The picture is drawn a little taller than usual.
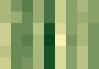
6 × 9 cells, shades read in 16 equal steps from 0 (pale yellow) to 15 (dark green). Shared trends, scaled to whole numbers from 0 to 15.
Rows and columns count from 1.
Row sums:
62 60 61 63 62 60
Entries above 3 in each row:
8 8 7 7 8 7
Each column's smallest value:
3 6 8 4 11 0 7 4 7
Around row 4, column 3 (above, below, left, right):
9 9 9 5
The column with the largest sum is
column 5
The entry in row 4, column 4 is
5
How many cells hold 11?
2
